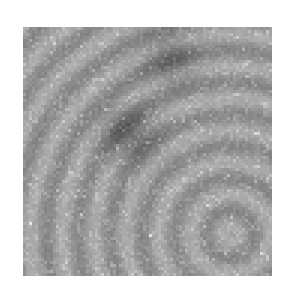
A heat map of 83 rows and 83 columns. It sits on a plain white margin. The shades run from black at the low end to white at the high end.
Two dips sink into the field. Neither half mirrors the other. Concentric rings centre on the bottom right. The values follow a bell shape.
